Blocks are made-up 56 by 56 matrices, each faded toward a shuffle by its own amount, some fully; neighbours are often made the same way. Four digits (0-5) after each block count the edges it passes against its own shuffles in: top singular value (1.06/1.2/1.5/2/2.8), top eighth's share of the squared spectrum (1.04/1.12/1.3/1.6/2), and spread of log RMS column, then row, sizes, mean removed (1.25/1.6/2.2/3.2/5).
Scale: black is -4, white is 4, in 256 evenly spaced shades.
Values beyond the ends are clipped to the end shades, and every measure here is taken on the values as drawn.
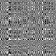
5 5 3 3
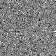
0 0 0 0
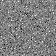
0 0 0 0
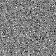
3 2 0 0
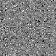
3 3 1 1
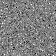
0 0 0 0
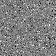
2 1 0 0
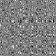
4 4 3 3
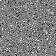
1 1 0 0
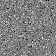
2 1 0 0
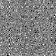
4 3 2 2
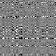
4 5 2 4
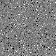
2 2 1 1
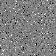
3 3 1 1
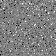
2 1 0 1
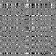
5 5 3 3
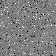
0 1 0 0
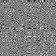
4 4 1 2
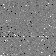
3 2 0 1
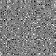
4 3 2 1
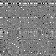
4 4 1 2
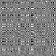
5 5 3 3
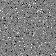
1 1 0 0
